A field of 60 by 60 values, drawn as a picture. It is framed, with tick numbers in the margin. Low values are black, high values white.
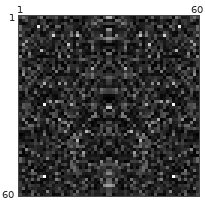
Grain: fine. Histogram: skewed, a long tail of high values. Seam: none. Mirror symmetry: left to right. Average level on the scale: 20%.
